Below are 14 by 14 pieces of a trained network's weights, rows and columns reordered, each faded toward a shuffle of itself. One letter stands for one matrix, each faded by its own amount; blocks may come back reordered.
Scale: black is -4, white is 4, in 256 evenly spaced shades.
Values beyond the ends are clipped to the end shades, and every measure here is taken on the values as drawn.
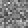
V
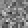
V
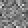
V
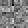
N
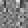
N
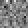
N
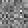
N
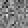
N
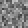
V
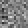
N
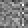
N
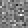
V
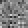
N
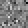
V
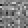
N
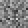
V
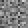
N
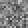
V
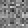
N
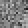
V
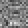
N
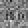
N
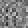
N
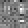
N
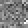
V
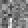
N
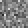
V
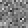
V
